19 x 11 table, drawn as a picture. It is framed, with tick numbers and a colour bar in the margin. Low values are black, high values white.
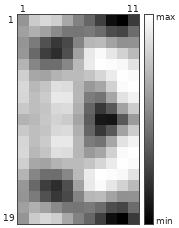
The top and bottom halves mirror each other. The middle left is the calmest part. There is no overall slope. There are no regular stripes. Values change most from cell to cell in the middle right.
